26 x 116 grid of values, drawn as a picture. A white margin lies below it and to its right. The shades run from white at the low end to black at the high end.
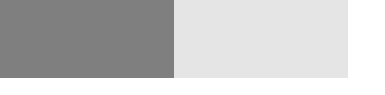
The table splits into one row of 2 panels. Panel 1,1: middling, flat. Panel 1,2: very low, flat.
